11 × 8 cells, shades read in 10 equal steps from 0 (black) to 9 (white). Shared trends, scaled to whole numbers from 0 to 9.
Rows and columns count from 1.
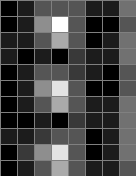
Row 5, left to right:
0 1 3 3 2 1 0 3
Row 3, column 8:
4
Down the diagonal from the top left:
0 1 3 0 2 0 1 4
